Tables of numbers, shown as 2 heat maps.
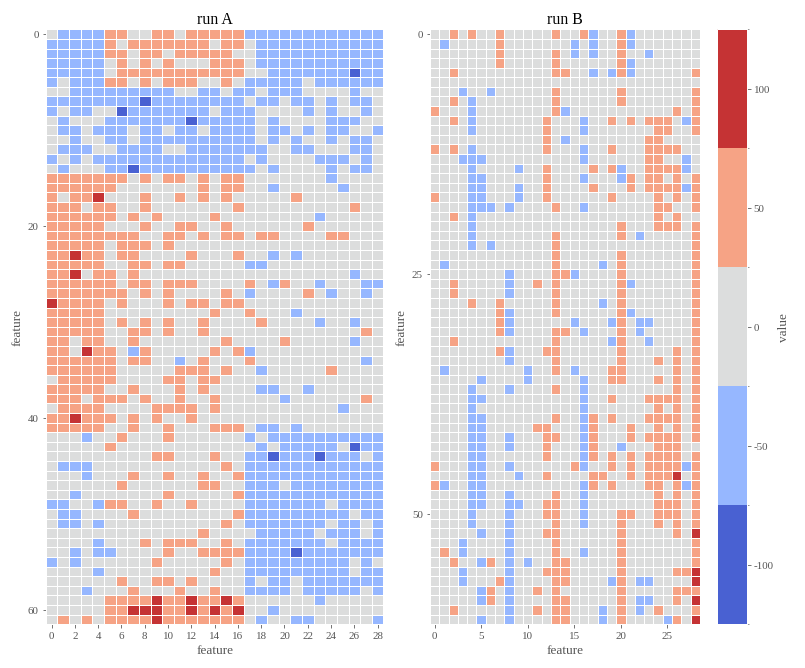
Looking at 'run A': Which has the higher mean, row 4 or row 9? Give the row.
4
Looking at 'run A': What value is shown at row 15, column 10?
50
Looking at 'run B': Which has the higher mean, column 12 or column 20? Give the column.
20
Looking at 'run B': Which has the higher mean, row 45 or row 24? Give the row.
45
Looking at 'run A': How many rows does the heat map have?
62
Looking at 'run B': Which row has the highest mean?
46
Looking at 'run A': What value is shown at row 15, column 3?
50
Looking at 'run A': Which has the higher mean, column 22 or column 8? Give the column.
8
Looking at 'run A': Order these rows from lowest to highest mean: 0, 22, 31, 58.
58, 0, 22, 31
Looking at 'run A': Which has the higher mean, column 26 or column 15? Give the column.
15
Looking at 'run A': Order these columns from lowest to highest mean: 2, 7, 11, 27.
27, 2, 11, 7
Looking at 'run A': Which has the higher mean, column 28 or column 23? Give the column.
28
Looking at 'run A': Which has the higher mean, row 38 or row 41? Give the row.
38
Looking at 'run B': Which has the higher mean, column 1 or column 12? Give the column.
12
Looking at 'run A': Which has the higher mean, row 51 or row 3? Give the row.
3
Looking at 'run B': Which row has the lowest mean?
13
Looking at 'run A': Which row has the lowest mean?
7
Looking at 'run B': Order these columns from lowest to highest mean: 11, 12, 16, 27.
16, 27, 11, 12
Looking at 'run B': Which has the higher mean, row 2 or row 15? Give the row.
15
